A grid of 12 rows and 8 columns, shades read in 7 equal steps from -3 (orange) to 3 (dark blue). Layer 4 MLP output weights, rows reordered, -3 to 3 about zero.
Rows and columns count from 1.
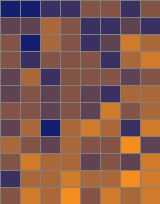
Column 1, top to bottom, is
3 1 0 0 1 1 0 1 -1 0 2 0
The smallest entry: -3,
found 3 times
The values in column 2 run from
-2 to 3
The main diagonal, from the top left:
3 1 -1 0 0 2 0 -2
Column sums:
8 2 5 -6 4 1 -4 -10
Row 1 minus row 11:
1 4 3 4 1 1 5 2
